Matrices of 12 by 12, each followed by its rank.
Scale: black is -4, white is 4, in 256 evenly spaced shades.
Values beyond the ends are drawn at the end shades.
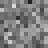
full rank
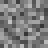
full rank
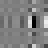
one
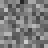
full rank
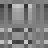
one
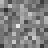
full rank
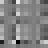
one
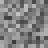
full rank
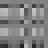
one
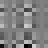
one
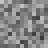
full rank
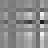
one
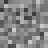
full rank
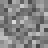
full rank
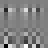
one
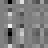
one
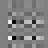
one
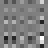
one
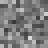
full rank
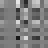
one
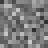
full rank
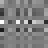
one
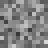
full rank
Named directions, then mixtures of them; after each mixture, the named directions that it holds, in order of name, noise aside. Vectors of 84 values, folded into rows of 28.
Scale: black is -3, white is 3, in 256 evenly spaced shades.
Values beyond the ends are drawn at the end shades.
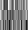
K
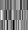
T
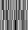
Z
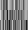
K, Z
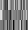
K, T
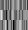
T, Z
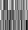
K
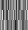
Z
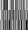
K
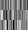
T, Z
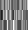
T, Z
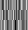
Z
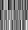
K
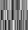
K, T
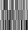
K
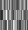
T, Z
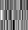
T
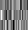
T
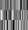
T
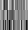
K
